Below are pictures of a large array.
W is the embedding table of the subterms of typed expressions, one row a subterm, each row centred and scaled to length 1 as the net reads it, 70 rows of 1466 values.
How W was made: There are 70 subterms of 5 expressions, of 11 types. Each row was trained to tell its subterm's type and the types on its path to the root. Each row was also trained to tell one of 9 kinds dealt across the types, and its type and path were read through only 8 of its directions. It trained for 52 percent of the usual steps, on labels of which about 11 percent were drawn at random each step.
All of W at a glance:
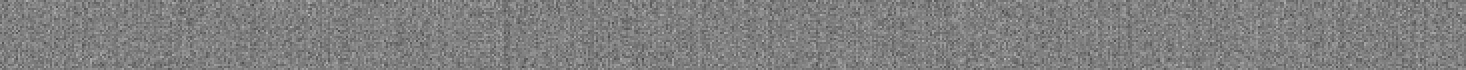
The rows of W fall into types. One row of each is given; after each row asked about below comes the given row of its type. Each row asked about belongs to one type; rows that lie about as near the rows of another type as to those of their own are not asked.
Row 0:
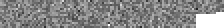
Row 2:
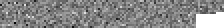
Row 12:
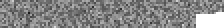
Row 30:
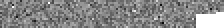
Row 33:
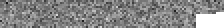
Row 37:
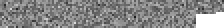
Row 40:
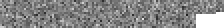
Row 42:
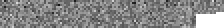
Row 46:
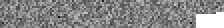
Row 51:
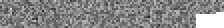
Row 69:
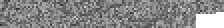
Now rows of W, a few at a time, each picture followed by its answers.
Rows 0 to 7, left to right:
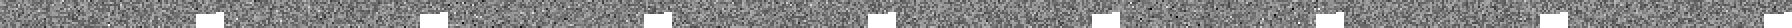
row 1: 33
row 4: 42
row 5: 40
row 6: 42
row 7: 46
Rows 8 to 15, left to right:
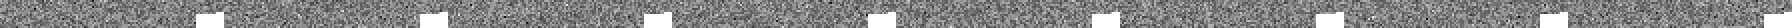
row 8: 33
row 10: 42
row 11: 0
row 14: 33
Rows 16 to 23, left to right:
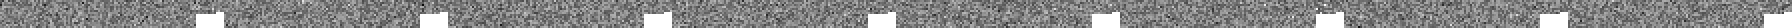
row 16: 51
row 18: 51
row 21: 37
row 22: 40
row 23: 30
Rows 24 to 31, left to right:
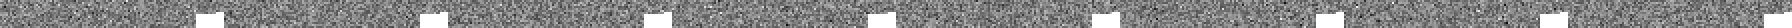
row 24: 42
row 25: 0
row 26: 51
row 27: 40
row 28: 40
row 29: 12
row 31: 46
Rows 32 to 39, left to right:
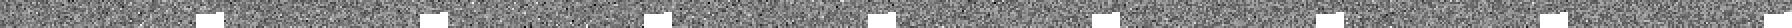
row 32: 33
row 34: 30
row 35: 40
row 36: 0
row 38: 46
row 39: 51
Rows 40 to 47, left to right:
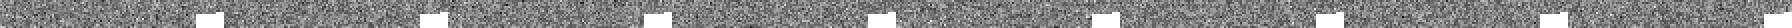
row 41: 0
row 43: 37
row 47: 42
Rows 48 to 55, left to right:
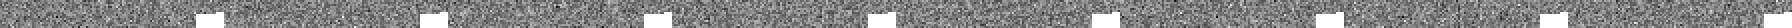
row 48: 46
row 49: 12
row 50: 46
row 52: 69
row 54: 40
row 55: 69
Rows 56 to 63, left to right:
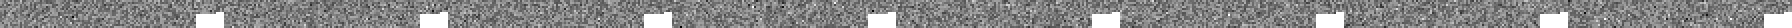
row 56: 0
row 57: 12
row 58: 46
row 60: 42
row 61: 33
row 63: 30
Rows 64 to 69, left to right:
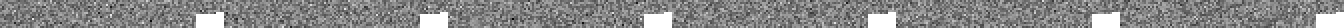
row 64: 2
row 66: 30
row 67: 33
